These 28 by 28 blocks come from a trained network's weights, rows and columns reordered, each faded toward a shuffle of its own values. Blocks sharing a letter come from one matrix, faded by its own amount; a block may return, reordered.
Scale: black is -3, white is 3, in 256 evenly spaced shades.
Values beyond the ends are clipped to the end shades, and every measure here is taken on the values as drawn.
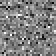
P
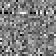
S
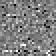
P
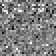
P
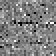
P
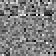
S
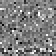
P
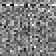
S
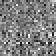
S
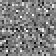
P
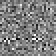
S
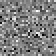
P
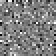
P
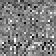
P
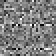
S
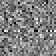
S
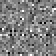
P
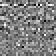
S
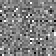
P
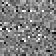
P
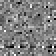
P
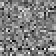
S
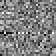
S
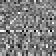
S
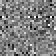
S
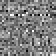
S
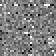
P
